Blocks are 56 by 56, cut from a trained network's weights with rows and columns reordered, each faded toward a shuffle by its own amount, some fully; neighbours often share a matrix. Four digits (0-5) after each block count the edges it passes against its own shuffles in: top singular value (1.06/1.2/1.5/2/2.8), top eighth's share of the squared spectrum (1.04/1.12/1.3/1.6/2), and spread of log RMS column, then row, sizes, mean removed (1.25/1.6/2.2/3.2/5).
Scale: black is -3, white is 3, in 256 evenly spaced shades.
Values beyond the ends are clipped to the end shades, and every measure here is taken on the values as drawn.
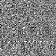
3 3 1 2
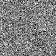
3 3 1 1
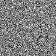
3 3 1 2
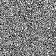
2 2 1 0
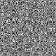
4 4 2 2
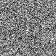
0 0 0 0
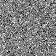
1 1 0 0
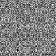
4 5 2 2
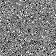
0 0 0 0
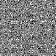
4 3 1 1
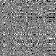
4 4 2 3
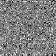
3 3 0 2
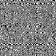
4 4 1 3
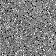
0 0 0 0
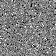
1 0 0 0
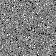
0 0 0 0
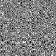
3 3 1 2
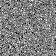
1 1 0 0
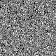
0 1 0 0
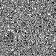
3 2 0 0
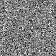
2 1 0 0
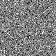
0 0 0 0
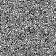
2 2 0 0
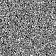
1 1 0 0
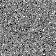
0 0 0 0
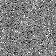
1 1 0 0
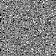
3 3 2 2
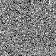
2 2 0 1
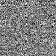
3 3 1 1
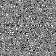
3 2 0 1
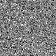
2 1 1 0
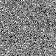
1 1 0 0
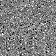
2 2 0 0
